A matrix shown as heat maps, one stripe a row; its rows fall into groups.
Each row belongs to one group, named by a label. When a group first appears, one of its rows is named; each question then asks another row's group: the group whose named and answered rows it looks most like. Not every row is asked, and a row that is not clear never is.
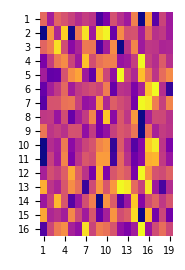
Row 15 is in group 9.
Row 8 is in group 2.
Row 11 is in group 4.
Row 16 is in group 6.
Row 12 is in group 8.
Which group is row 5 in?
8
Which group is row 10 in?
4
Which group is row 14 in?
2
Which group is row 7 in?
8
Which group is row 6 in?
4
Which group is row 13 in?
9
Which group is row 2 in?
4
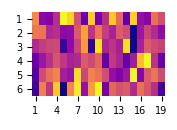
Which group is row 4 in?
4
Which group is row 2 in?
2
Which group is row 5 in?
6
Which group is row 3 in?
2
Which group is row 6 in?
4
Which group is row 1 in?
8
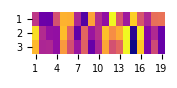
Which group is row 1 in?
8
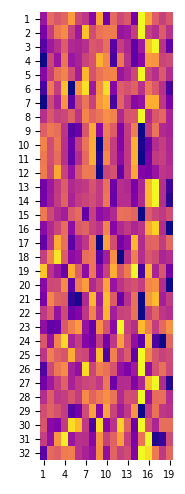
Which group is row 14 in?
4
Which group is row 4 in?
4
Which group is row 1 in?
8
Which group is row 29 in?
2
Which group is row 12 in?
2
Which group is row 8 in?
6
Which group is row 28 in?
6
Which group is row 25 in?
8
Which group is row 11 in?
2
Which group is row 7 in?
4
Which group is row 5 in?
6
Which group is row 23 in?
8
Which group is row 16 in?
4
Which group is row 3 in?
4
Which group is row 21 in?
2
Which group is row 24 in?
9
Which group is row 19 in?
9
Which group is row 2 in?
6
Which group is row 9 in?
2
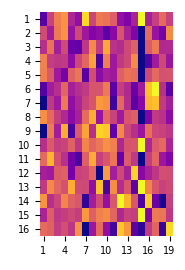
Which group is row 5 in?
9
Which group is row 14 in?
9
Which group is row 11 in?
2
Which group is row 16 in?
9
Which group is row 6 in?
4
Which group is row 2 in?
9
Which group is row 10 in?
6
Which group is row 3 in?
2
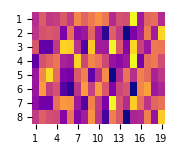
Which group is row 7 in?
8
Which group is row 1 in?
6
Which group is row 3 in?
8
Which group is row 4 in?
6
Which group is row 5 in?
2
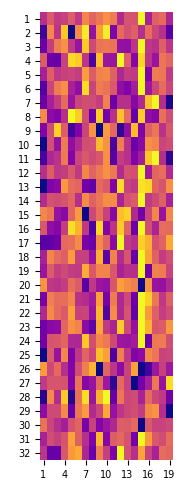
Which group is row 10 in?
4
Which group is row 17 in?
8
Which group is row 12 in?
6
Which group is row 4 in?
8
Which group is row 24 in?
6
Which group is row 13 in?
8
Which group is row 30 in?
9
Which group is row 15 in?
9
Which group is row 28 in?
4
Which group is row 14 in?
6
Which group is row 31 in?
8
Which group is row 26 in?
2
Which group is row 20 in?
9
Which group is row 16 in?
8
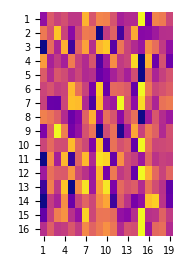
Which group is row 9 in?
2
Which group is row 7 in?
8
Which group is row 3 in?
4
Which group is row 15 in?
6
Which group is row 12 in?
8
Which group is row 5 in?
9
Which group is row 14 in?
4
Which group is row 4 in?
9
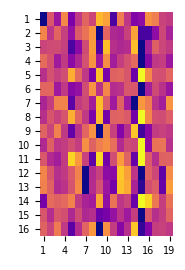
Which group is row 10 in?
6
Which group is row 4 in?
2
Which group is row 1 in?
4
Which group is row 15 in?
9
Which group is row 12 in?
9
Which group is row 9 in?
2
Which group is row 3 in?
2
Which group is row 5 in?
8
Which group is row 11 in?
8
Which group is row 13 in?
9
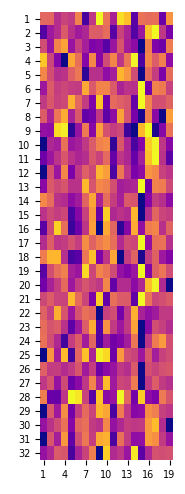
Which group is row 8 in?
9
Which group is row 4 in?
9
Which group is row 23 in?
2
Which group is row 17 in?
6
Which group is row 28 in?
8
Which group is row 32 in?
2
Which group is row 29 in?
4
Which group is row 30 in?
4
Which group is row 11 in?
4
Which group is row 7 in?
8
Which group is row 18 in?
2
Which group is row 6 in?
6
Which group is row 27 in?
2
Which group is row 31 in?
4
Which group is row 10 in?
4
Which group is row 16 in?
2
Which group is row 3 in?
9
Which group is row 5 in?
9
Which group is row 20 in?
4
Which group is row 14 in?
2
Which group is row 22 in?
2
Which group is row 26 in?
9
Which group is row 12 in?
4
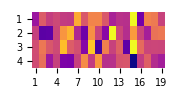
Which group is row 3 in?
8
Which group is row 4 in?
2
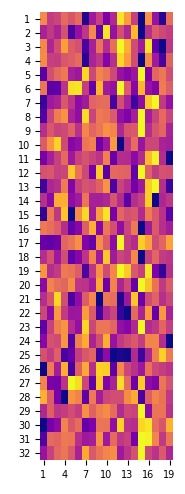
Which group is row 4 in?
9
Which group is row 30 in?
8
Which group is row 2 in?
2
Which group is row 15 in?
4
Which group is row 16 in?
2
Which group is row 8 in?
6
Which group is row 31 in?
8
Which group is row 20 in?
8
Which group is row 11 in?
4
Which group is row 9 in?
6
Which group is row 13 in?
4
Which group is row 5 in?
6
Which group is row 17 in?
8
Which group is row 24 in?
4
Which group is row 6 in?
8
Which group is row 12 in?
8
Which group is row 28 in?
9
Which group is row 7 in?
4
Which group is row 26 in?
4
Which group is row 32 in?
6
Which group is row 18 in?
2
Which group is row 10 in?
2
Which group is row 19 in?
9
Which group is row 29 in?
6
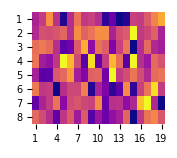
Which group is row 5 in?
8
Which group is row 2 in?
6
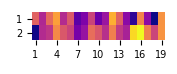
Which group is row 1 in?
9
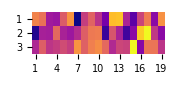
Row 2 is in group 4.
